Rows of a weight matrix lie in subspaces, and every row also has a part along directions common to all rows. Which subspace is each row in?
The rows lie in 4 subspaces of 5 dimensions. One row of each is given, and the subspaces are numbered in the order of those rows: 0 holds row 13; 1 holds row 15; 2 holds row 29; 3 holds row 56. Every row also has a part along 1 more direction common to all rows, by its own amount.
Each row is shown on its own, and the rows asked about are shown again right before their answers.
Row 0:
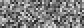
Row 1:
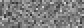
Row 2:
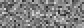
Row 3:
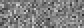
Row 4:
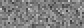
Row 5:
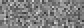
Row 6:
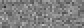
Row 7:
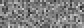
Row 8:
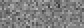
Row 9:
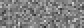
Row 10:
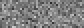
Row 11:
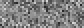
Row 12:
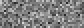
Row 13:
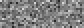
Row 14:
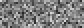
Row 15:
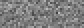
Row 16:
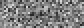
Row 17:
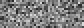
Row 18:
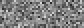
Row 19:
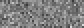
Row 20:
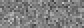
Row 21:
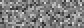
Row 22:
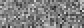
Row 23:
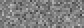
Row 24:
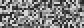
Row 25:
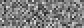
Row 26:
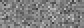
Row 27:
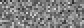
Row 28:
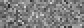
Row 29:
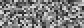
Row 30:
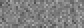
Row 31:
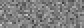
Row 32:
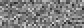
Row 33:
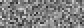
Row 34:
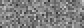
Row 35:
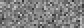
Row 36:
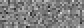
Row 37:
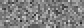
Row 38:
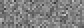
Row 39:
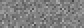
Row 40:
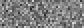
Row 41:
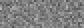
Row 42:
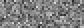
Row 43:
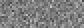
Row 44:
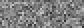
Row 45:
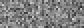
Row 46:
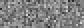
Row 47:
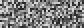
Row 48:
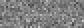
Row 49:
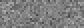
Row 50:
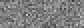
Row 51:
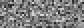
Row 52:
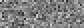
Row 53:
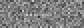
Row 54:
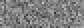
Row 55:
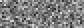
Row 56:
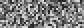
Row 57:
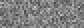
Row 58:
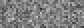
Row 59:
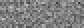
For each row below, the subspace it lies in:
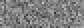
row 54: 3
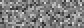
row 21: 0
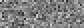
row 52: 0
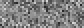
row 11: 1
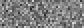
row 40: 3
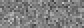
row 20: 3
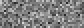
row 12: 1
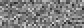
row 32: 2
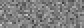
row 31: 2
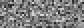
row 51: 1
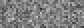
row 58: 1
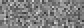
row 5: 3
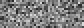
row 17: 1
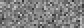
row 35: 1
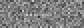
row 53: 3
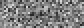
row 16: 1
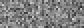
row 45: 3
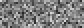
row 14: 2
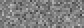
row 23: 0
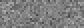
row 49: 0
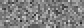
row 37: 3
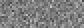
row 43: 0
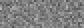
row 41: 0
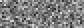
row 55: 0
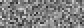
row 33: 0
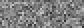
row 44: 2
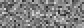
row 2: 1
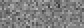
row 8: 0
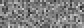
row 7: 2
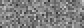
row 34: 2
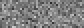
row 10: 0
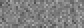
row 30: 1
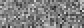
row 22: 2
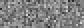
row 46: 3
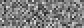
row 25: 3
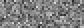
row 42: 1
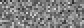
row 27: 0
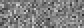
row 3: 2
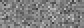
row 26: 0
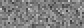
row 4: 3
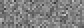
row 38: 1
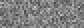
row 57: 1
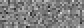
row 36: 0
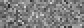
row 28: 1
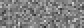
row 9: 1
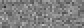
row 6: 2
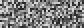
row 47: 2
